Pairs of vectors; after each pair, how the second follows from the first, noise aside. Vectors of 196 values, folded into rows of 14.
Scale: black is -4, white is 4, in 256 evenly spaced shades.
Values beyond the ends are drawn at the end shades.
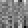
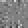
partly zeroed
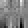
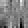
copied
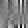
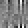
copied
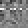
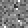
shuffled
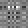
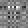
copied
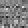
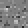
partly zeroed
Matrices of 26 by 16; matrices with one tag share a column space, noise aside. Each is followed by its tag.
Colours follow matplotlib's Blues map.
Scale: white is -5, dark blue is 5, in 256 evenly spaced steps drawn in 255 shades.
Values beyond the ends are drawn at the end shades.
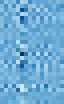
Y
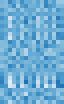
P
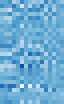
Y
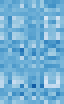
P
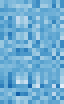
P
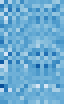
Y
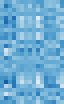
P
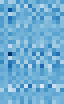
Y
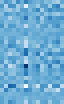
Y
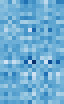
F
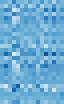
Y
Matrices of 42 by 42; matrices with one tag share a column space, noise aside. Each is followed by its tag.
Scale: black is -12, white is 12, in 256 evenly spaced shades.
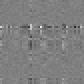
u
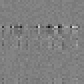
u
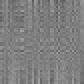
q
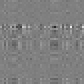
u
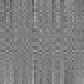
q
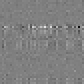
u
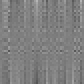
q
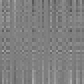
q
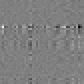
u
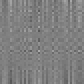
q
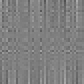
q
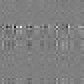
u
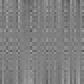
q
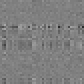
u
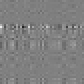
u
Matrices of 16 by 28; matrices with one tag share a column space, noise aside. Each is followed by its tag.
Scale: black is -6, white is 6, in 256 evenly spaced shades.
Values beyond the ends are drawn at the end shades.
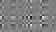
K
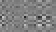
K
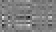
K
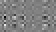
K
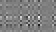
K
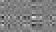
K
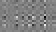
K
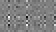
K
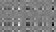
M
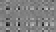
M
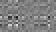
K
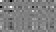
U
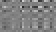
U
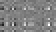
M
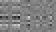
K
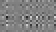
K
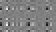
M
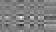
K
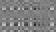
M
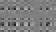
M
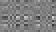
K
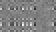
M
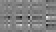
K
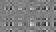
M
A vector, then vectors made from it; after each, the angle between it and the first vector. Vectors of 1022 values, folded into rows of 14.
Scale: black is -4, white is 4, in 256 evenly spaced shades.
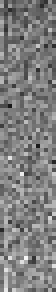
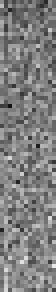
nearly parallel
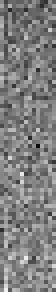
nearly parallel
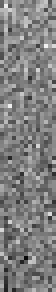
nearly opposite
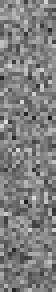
partly opposed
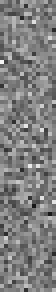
orthogonal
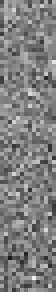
partly opposed
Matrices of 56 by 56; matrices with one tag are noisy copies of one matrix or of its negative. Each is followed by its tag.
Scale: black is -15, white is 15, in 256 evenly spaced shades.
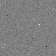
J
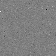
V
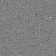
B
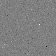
J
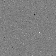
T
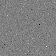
J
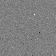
T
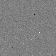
T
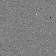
B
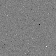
J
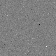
J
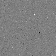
T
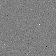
J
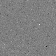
J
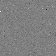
V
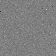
V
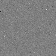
V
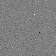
T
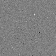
T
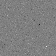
J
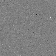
B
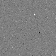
T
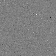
B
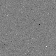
J
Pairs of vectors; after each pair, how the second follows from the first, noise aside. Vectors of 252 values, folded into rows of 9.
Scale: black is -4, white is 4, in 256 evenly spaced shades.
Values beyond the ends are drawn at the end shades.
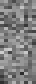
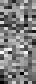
scaled up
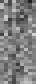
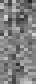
copied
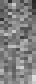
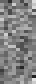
sign-scrambled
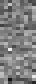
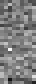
copied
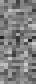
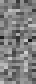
copied
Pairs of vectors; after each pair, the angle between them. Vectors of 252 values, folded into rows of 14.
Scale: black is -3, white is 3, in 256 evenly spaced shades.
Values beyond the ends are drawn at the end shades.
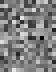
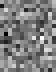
partly opposed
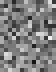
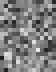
partly aligned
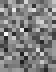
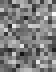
orthogonal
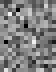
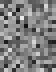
nearly parallel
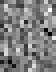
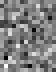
orthogonal
